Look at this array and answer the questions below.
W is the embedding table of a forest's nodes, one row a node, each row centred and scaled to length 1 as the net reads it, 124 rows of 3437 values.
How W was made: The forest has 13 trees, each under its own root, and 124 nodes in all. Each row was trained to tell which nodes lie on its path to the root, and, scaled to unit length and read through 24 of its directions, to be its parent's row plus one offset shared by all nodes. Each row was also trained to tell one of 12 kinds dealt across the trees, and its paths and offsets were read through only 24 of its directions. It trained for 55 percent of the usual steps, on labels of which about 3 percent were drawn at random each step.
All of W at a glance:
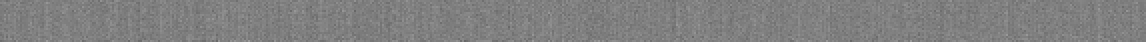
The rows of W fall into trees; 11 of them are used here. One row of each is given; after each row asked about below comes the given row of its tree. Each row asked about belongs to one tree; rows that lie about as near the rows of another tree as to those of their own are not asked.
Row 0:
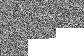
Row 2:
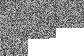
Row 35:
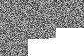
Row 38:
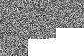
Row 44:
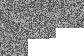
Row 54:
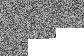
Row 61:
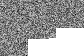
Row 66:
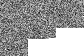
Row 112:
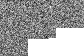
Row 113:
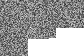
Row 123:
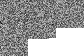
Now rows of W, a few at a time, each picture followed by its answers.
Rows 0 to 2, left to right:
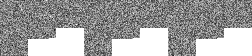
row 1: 112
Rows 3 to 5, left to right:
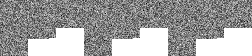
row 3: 0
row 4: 112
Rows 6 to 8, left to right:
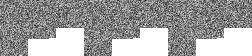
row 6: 38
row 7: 61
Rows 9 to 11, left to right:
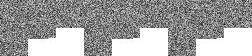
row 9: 66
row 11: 61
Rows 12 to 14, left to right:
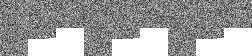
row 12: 0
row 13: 44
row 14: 0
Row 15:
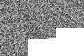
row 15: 66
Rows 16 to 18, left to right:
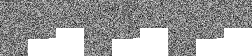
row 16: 112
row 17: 38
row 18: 66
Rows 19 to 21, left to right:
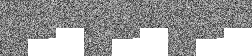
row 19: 112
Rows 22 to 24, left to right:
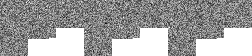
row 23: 61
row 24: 112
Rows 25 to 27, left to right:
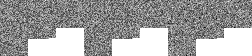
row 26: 112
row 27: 38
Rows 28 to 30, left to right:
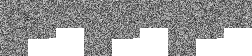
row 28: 54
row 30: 61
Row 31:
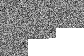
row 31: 66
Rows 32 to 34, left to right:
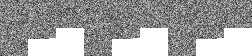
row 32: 61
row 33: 66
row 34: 2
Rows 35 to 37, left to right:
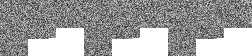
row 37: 66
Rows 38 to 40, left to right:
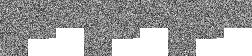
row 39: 54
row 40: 66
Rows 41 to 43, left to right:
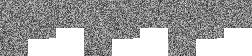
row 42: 61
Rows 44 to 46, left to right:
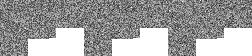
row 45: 0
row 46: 0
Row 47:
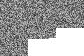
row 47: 35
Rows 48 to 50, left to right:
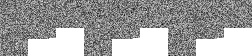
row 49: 0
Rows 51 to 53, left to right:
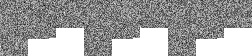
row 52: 35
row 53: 113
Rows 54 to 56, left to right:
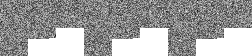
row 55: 0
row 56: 38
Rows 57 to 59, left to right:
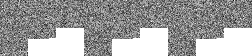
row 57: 0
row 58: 38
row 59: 66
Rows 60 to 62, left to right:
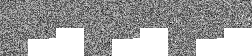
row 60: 113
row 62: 38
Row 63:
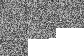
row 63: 2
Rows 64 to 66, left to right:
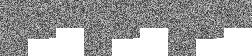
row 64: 61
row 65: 44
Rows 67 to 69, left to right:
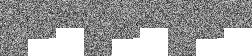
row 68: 35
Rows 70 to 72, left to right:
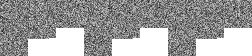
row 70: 66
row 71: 112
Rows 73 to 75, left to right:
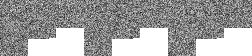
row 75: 61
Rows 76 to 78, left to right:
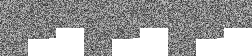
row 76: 123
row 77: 66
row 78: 66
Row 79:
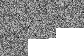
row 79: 38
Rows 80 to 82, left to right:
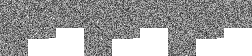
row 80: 0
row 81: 38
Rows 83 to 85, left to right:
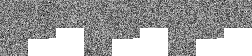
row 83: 38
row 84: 61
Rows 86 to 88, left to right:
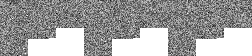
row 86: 112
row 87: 123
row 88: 0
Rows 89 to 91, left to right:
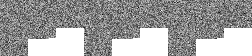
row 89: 66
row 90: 61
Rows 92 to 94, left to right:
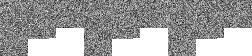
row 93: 113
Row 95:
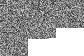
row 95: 123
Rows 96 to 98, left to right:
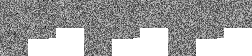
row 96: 38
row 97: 54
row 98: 54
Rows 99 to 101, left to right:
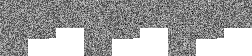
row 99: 123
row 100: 61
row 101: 38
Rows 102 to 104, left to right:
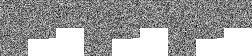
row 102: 38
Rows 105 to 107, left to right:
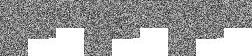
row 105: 61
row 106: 0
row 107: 66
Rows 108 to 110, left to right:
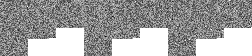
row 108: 112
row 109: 61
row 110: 112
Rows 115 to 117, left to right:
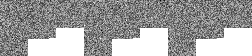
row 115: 112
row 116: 38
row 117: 0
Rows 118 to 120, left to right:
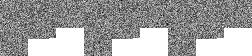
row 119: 0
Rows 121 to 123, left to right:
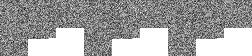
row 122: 112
